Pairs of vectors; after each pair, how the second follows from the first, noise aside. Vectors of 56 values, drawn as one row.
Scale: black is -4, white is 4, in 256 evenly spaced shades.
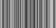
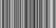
copied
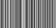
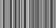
shuffled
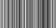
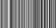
shuffled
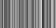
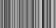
copied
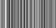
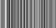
copied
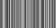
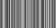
copied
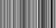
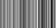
copied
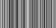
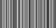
shuffled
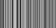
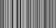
copied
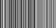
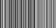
copied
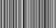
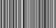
copied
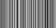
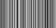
copied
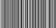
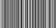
copied
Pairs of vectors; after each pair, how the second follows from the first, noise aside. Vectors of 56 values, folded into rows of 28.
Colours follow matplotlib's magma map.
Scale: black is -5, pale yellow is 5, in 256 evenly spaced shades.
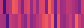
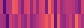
copied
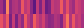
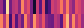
scaled up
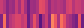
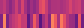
copied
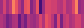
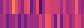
copied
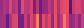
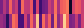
scaled up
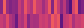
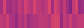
shrunk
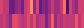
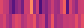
copied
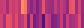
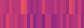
shrunk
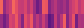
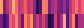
scaled up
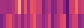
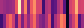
scaled up
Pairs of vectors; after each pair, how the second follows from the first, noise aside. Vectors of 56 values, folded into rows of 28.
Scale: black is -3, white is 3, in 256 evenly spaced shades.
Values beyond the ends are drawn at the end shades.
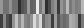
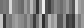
shuffled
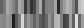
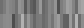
shrunk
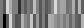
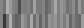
shrunk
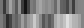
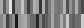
shuffled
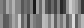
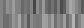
shrunk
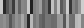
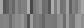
shrunk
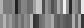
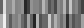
shuffled
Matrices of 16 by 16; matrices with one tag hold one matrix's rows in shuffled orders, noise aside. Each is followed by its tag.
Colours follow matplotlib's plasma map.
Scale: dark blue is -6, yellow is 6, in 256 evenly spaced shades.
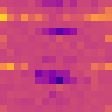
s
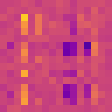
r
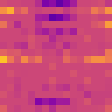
s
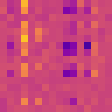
r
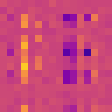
r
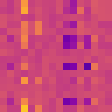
r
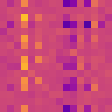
r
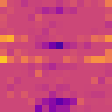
s
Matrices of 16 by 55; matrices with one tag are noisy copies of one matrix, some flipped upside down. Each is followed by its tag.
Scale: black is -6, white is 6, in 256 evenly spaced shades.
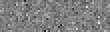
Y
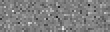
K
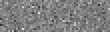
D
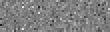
D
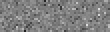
Y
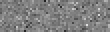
Y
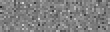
D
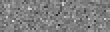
K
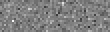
K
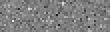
K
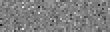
D
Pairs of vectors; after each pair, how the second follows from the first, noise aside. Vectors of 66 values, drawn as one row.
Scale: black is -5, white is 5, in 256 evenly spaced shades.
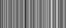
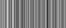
wrapped around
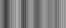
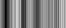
scaled up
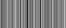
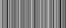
wrapped around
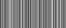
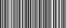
scaled up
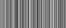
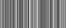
sign-scrambled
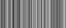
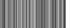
wrapped around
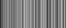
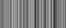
wrapped around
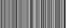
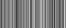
sign-scrambled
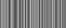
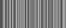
wrapped around
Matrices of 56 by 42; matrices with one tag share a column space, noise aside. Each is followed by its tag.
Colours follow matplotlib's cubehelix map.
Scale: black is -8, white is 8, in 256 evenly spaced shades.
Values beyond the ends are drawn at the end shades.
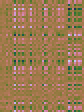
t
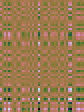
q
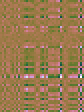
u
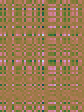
t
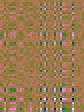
q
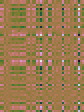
t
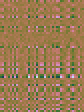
u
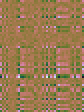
u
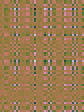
t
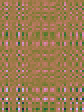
q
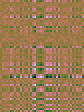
u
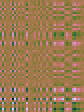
q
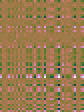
u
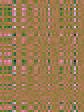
t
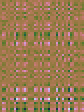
q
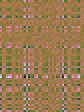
u
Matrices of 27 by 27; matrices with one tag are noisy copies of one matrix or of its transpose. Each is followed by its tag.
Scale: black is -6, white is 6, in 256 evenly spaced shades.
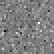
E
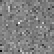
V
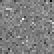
V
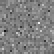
E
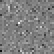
V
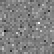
E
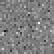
E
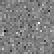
E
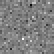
E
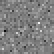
E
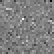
V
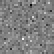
E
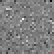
V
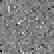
V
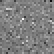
V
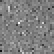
V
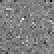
V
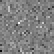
V
